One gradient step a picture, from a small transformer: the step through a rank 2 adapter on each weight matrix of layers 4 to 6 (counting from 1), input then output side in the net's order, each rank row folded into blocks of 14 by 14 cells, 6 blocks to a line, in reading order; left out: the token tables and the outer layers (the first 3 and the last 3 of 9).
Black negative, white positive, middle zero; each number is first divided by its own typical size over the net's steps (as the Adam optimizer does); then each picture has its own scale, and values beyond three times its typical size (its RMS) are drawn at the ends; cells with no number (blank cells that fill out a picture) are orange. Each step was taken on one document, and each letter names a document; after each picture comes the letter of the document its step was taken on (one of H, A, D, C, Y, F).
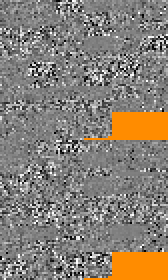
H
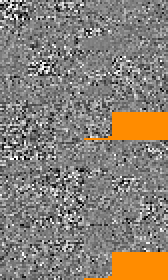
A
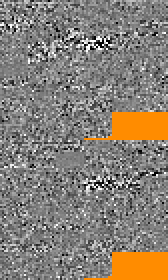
A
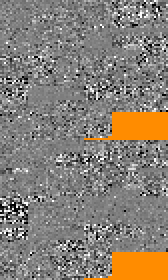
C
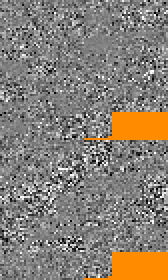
C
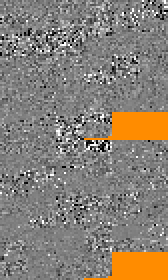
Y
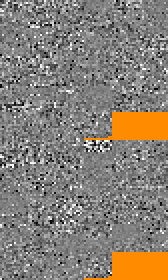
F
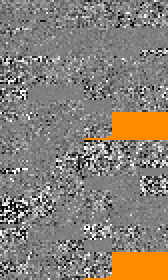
C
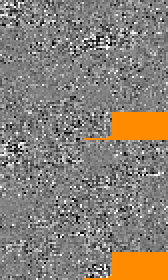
F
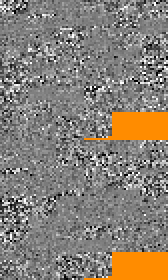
C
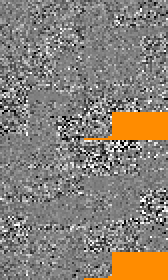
C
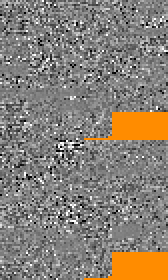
F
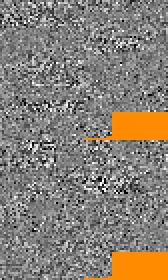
A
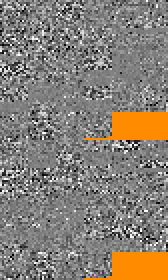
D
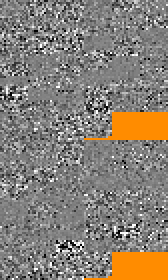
D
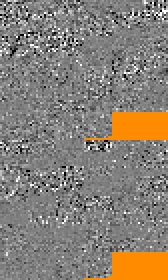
Y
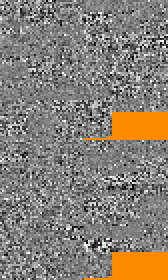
H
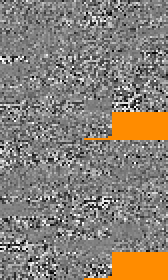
A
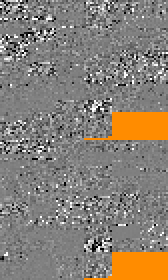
Y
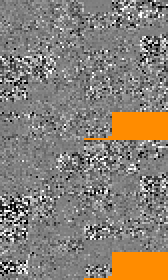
C
